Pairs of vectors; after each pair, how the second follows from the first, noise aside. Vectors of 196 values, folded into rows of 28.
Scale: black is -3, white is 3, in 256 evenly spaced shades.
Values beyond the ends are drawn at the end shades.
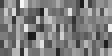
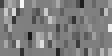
partly zeroed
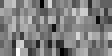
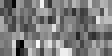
negated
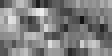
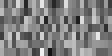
shuffled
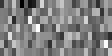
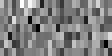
negated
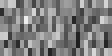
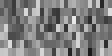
shuffled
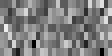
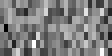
negated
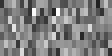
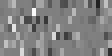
partly zeroed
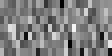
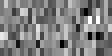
shuffled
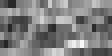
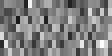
shuffled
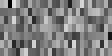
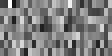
negated
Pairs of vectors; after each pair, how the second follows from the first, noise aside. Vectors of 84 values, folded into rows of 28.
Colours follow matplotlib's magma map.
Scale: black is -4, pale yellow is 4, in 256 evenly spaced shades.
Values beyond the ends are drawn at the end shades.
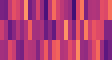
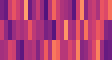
copied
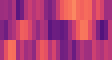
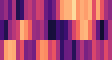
scaled up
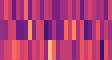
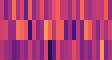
negated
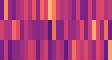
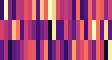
scaled up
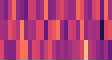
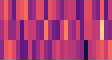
negated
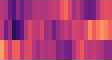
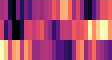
scaled up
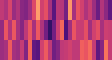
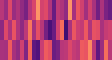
copied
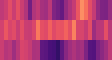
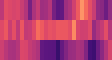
copied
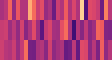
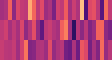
copied
